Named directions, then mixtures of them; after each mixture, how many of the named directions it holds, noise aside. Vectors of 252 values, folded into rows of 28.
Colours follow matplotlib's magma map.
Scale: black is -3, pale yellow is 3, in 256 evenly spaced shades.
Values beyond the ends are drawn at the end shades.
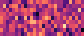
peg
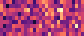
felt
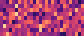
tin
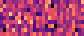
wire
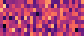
three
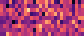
two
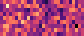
two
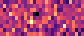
three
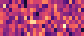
one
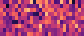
three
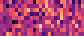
two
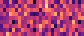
three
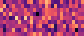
three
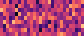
two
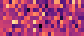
two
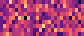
two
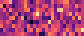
three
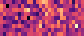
two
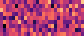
three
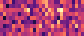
one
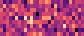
two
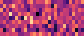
two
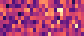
one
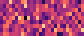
two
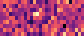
three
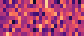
three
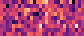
three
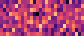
three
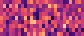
one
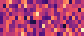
one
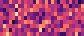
one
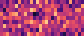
two
